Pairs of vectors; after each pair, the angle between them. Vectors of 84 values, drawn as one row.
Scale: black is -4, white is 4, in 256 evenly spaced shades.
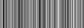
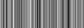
partly aligned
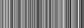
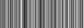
orthogonal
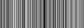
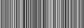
partly aligned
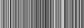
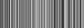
nearly opposite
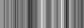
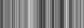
nearly opposite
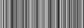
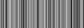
partly aligned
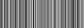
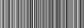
nearly opposite
